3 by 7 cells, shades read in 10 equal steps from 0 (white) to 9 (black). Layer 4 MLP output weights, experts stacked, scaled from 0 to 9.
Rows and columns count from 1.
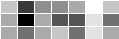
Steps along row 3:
up down down up down up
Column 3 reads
4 3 3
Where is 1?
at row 2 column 6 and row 3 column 6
